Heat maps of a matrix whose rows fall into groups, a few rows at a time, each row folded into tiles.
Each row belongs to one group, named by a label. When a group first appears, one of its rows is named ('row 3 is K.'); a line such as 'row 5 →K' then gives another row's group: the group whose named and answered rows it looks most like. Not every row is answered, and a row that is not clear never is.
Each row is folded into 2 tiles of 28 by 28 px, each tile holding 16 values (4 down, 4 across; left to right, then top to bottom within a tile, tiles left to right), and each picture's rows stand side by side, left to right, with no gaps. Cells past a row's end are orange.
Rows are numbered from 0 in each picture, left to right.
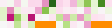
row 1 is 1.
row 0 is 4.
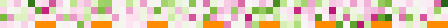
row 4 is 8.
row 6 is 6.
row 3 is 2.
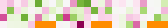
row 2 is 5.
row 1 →1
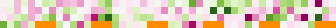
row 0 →6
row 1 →6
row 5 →2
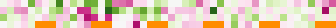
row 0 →8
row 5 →1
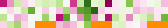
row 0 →5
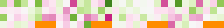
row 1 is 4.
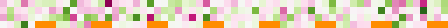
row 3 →2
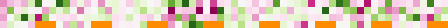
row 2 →4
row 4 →4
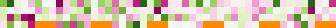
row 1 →5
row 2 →1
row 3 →1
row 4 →4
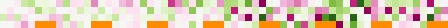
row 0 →1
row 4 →2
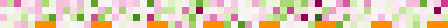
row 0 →6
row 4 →6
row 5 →2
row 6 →5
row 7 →1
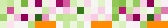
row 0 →2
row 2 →2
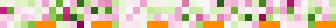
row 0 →8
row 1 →1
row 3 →4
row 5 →8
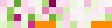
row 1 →6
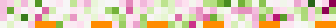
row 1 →5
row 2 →8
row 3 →6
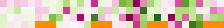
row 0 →6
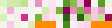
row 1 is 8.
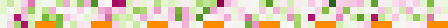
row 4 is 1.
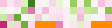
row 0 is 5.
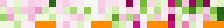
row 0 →4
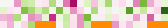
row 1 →8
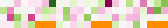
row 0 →4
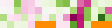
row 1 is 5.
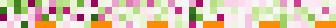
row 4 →8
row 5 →6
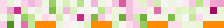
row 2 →8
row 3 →1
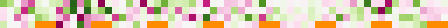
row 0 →5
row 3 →2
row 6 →1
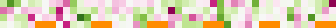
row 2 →8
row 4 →8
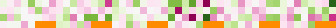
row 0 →1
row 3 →2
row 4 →6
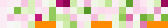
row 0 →6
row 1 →5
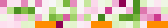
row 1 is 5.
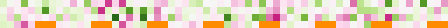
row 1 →1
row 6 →4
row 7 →1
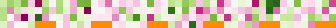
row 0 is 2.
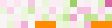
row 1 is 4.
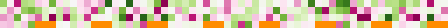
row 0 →4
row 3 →2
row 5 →1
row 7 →2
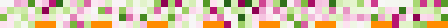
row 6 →2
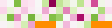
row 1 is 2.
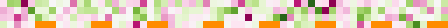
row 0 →5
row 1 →4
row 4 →8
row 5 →1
